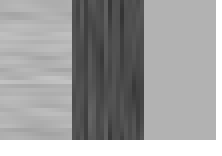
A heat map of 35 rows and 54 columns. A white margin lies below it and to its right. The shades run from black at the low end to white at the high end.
It is made of 1 by 3 panels. Panel 1,1: high, streaked across, faint in contrast. Panel 1,2: low, streaked downward, faint in contrast. Panel 1,3: high, flat.
